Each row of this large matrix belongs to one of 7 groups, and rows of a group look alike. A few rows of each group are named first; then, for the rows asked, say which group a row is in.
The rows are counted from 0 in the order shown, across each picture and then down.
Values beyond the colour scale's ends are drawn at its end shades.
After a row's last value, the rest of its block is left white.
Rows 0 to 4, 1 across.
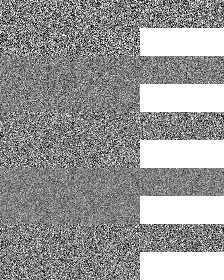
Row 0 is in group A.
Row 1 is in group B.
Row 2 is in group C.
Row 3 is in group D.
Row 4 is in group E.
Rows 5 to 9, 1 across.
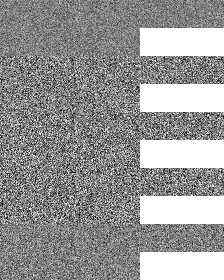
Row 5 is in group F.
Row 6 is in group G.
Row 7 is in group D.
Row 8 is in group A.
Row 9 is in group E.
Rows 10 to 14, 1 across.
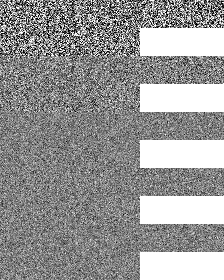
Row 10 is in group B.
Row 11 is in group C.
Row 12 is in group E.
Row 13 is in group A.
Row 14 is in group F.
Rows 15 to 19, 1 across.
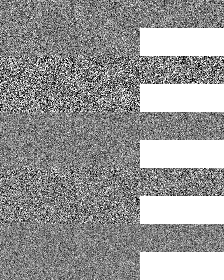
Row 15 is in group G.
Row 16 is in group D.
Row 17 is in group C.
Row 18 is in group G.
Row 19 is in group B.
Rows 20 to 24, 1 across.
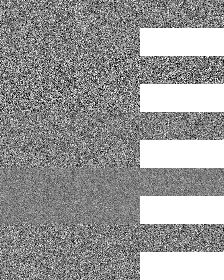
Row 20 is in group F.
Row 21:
E
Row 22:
D
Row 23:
B
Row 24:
D
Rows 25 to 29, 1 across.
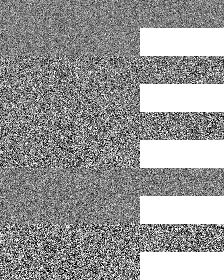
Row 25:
A
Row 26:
F
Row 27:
E
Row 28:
A
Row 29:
C
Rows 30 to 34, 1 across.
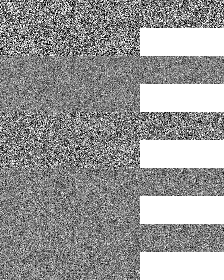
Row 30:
D
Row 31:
D
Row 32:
A
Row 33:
F
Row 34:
D
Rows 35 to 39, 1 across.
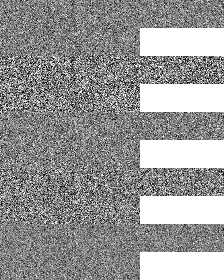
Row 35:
B
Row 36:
G
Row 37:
F
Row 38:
B
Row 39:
F
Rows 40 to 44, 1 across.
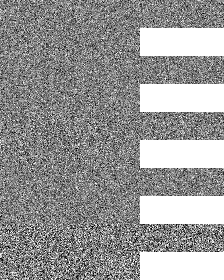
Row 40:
C
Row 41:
E
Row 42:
B
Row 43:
F
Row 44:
A
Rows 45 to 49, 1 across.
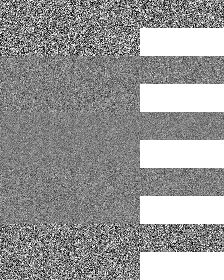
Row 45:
A
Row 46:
D
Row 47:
E
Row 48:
G
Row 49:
E
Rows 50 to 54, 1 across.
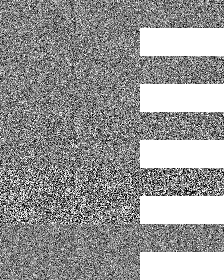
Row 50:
G
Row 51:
C
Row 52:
B
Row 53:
D
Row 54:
E
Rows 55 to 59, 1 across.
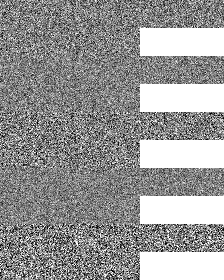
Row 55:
A
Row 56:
C
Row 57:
G
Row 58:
A
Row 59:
F
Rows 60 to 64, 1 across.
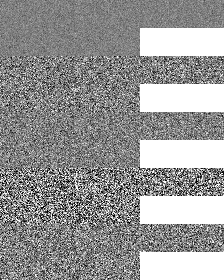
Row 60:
E
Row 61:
B
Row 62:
B
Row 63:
F
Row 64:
A
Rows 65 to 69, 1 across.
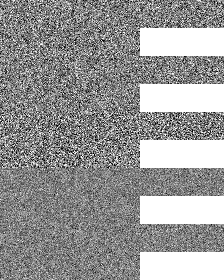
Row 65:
C
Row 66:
F
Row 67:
E
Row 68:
D
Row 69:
C
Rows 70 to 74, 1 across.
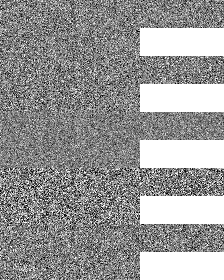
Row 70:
G
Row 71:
E
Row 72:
B
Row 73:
C
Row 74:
D
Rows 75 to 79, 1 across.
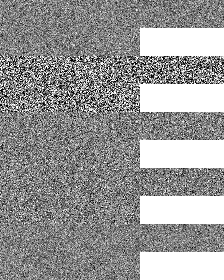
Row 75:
A
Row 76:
A
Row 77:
A
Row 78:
D
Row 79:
D
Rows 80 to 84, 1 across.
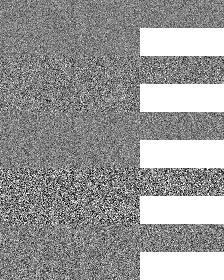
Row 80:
G
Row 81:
D
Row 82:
C
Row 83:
B
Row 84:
C
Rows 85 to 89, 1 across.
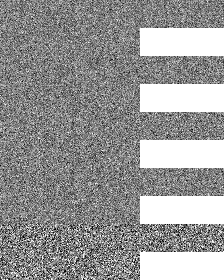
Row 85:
B
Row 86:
F
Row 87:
C
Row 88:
B
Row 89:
A
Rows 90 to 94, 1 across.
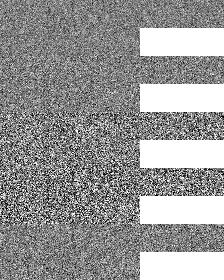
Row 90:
B
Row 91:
A
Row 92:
F
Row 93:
B
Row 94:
C
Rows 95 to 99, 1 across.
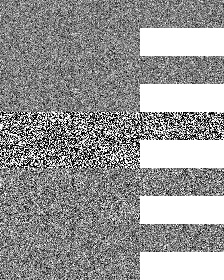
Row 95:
E
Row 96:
E
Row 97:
G
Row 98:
C
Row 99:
D
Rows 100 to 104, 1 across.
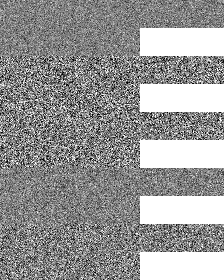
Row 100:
C
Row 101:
F
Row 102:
A
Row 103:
F
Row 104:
A
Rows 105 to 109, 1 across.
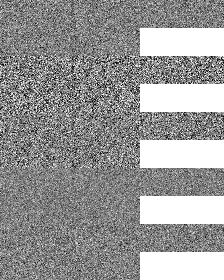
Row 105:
G
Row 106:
C
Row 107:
C
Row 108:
C
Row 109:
F
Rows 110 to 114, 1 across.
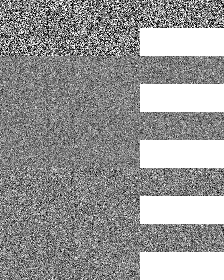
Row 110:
B
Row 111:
A
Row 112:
B
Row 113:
G
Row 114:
B
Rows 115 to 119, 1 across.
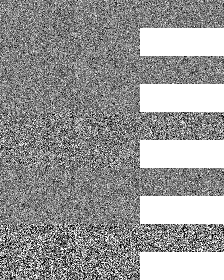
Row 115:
E
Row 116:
F
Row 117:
B
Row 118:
D
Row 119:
F
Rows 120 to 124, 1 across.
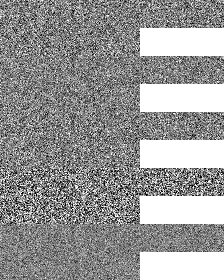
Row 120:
C
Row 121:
D
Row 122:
D
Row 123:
F
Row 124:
G
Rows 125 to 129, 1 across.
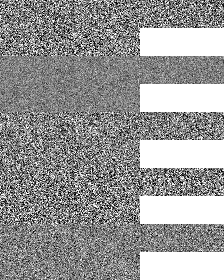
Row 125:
E
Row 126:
E
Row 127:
F
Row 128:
B
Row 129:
G
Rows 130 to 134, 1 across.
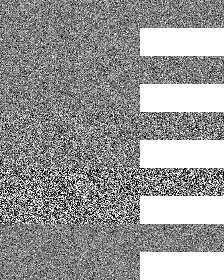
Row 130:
E
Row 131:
E
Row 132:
F
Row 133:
F
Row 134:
G
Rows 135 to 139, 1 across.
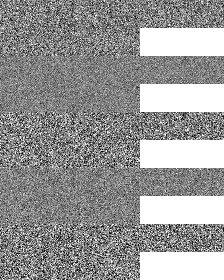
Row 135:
B
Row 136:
G
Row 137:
D
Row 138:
D
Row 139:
E
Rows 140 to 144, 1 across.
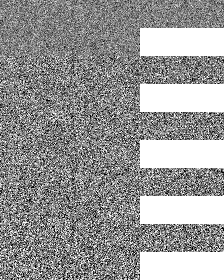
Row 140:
C
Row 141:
D
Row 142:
G
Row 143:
C
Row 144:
D
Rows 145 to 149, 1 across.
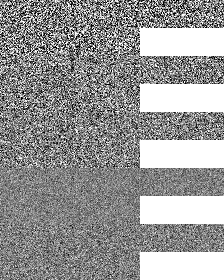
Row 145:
A
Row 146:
G
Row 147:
F
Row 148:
D
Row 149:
B
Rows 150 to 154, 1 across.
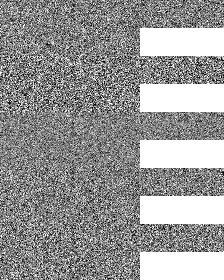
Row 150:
D
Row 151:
C
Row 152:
C
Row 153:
D
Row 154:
A
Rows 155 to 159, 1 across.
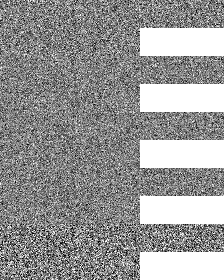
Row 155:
C
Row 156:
G
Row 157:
F
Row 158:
A
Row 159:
B
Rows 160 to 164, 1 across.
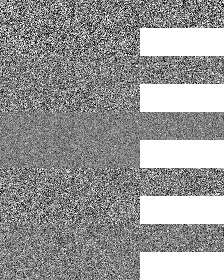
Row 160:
D
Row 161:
A
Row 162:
E
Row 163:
C
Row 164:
F
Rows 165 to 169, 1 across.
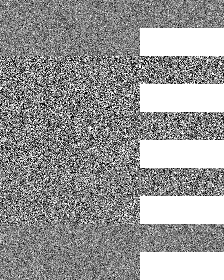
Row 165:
F
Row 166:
A
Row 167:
B
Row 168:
A
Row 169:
C
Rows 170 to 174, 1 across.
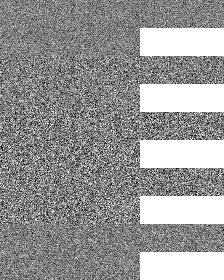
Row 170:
D
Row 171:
E
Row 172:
A
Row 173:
A
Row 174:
B
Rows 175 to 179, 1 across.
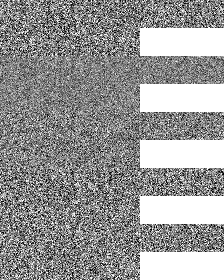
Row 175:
B
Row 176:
C
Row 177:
D
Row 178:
B
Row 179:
C
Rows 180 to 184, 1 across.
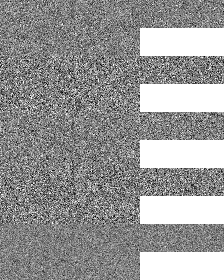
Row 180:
D
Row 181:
E
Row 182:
C
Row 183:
B
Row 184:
E
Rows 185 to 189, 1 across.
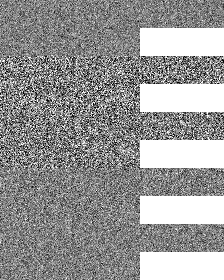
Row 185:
E
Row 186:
D
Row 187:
B
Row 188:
C
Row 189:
C
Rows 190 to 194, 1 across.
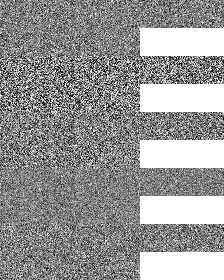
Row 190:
A
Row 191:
E
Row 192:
E
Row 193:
E
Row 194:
D
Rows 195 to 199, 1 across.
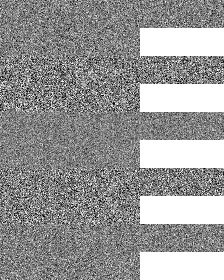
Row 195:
E
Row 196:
F
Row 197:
A
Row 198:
E
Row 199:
A
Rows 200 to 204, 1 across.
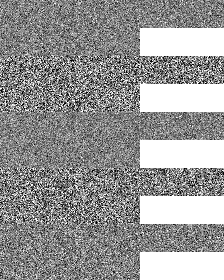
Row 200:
E
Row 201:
A
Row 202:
D
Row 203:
F
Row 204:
F
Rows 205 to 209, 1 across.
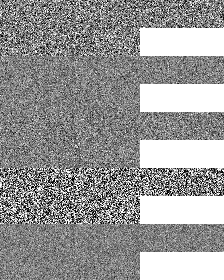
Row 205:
A
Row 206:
F
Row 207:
B
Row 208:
C
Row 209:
D
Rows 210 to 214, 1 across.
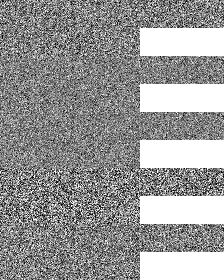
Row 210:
A
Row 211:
C
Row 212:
D
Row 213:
E
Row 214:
D
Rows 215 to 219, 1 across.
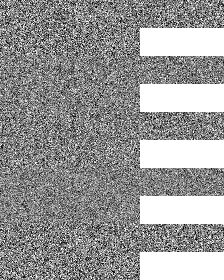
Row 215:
F
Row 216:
E
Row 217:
A
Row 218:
C
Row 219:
F
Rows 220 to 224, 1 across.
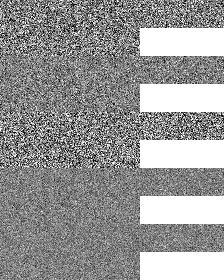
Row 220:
B
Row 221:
F
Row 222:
C
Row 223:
E
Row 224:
D
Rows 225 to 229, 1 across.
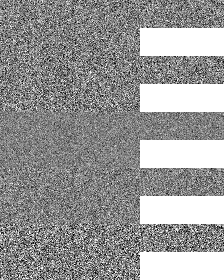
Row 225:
C
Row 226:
F
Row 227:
E
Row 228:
C
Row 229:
C
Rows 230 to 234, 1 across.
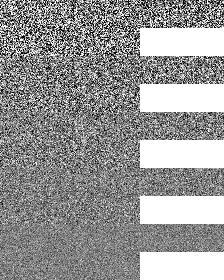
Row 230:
D
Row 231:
B
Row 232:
F
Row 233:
A
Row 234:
G
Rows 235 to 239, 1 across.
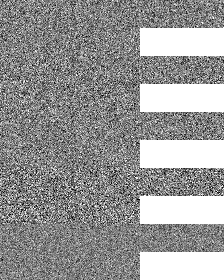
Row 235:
A
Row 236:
D
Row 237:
G
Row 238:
G
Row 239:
A
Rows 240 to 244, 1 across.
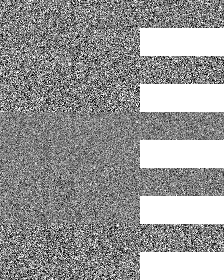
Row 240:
A
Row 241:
C
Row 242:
A
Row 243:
E
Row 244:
B
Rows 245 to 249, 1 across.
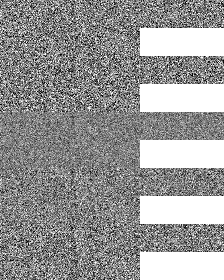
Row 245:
G
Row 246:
E
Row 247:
B
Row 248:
G
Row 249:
G
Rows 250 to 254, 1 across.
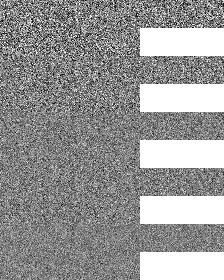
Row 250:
F
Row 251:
B
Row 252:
B
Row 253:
E
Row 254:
D
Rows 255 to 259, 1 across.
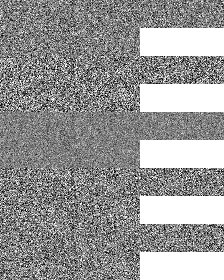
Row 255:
B
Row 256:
D
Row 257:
B
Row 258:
G
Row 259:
G
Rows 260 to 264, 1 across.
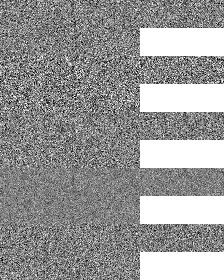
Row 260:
G
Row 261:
C
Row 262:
F
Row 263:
C
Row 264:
A
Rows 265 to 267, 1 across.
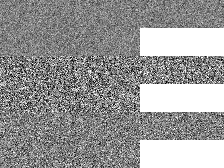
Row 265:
A
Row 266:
B
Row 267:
C
